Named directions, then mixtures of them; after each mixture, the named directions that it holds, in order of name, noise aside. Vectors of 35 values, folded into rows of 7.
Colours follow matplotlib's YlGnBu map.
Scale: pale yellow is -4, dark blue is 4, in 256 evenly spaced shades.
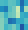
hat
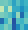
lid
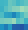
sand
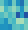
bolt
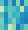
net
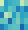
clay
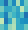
lid, net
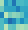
clay, sand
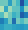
bolt, hat, lid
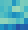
sand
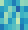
clay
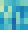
clay, lid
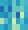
lid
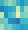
bolt, clay, hat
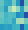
bolt, hat, sand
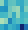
clay, hat, sand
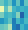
lid, net
